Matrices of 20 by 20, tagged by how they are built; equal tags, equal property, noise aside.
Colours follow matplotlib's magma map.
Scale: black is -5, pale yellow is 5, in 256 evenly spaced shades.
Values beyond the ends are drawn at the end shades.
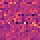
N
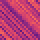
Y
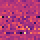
N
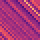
Y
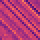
Y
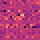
N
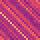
Y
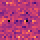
N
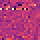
N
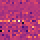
N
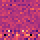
N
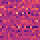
N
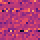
N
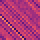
Y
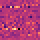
N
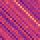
Y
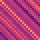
Y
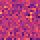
N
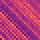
Y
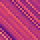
Y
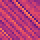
Y
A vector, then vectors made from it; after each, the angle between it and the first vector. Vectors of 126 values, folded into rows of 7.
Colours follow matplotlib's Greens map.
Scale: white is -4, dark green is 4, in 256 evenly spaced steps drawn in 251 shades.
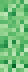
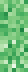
nearly opposite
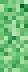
orthogonal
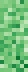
partly aligned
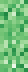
nearly opposite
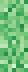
nearly opposite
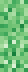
nearly opposite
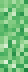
nearly opposite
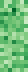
orthogonal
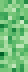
partly opposed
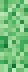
nearly parallel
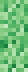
nearly parallel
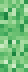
nearly opposite
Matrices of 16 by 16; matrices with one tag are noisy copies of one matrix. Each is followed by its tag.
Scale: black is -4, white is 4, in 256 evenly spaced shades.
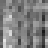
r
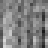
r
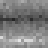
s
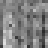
r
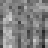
r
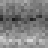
s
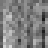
r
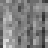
r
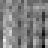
r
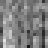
r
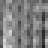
r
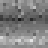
s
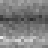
s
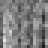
r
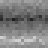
s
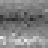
s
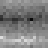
s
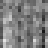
r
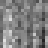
r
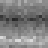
s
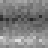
s
